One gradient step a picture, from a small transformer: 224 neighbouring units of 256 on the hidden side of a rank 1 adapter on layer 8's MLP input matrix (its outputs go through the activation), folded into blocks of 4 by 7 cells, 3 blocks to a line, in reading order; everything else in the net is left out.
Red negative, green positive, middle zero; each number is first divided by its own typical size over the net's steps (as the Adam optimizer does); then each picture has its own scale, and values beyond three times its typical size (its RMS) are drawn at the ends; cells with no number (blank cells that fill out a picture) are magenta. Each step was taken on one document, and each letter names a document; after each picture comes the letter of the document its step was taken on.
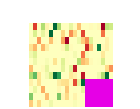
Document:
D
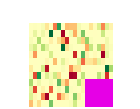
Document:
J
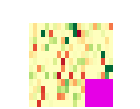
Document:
D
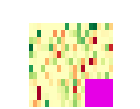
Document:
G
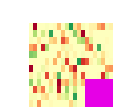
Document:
D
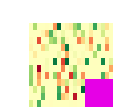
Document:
D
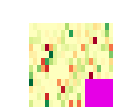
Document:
G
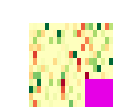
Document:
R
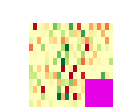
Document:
D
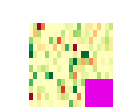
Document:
G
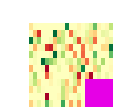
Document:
G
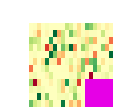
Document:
G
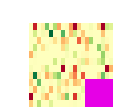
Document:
J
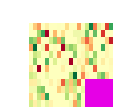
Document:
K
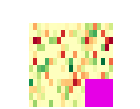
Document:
K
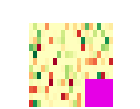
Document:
R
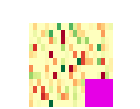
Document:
J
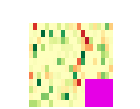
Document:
J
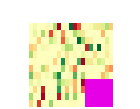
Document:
D
